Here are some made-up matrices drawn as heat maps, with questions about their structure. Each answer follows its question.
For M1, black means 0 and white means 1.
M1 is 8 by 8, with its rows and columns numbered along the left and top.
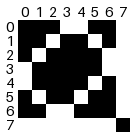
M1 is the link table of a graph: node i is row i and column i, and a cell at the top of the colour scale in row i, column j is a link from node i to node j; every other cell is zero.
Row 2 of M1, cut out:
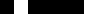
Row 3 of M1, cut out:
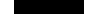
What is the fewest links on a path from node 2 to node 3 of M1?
2
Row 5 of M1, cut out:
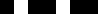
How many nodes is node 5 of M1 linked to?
3
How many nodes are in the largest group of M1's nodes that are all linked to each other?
3
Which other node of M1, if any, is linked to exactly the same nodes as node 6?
none
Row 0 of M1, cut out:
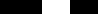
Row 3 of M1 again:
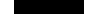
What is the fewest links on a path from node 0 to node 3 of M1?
1
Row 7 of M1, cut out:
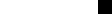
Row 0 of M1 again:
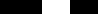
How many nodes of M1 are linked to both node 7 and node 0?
2
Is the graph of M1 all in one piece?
yes
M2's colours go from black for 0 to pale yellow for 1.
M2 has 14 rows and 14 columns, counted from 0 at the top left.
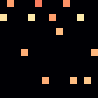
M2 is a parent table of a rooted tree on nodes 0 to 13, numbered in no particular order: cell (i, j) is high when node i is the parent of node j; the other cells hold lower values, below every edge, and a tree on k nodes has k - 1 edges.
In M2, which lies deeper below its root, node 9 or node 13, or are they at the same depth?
the same depth
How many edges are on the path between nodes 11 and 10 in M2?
1
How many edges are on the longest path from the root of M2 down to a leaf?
2
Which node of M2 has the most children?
2
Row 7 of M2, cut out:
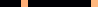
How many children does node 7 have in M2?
2
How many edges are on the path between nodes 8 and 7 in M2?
3
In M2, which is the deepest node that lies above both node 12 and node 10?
11
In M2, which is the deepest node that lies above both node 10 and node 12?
11
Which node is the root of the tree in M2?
2
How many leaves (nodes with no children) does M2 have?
9
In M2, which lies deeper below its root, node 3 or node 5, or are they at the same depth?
the same depth
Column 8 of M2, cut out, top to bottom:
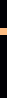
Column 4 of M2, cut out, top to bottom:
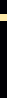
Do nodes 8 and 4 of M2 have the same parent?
no
